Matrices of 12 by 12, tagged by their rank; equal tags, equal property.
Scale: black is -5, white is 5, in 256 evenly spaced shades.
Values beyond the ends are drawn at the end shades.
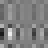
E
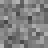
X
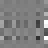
E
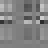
E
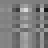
E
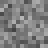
X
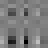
E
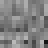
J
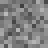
X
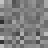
J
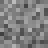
X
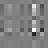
E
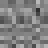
J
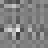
J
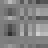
E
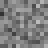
X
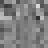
J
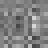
J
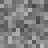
X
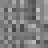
J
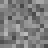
X
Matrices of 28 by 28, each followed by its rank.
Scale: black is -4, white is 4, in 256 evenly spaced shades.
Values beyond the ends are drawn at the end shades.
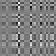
one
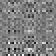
three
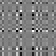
one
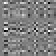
two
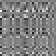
two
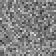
full rank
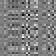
two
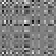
two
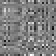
three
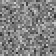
full rank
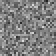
full rank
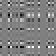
one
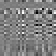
two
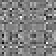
three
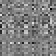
three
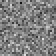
full rank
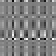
one
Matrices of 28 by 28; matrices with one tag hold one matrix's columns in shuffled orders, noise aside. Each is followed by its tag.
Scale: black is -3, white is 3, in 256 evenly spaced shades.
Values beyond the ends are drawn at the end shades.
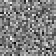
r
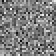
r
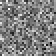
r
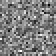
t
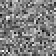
t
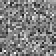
t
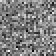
t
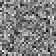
t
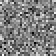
r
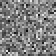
t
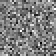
r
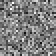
r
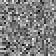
r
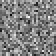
t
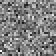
t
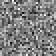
r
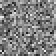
t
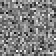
t
